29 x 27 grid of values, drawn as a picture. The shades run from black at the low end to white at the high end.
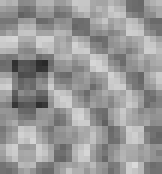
Slope: none. Odd rows or columns: none. Roughest part: middle left. Odd patch: lower, in the middle left. Rings: centred on the bottom left. Ninth with the lowest average: middle left.
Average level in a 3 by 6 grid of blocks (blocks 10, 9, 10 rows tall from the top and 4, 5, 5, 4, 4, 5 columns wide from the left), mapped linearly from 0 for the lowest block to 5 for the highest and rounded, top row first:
4 4 4 4 4 4 / 1 0 4 4 5 3 / 4 4 4 4 4 4
